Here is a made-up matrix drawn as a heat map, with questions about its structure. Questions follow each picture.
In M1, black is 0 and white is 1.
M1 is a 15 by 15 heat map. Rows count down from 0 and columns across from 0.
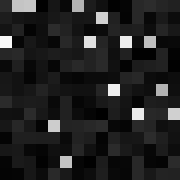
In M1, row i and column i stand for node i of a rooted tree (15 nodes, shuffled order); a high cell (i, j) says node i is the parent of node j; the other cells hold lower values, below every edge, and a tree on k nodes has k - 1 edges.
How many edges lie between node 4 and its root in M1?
2
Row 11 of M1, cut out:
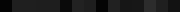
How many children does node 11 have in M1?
0
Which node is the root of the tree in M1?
3
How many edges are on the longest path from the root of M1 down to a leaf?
3
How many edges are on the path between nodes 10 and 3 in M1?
1
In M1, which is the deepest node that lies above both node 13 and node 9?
7
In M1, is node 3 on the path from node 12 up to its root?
yes
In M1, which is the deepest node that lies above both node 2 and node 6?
0
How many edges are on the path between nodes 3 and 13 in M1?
2
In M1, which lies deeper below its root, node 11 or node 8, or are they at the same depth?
the same depth
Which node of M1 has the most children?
3
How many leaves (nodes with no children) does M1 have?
8
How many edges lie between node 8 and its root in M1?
3
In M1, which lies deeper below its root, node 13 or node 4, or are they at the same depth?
the same depth
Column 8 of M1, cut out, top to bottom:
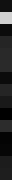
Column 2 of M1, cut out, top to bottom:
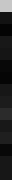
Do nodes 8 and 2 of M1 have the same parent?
no
